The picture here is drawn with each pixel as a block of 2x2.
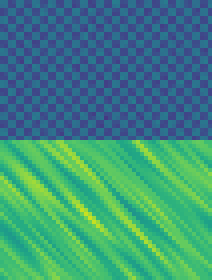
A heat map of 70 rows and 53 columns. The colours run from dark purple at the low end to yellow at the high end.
The table splits into 2 rows of 1 panel. Panel 1,1: low, checkered. Panel 2,1: high, slanting down to the right.
